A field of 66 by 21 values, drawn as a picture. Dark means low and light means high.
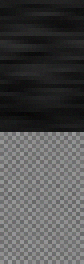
The table splits into 2 rows of 1 panel. Panel 1,1: very low, streaked across, faint in contrast. Panel 2,1: middling, checkered.
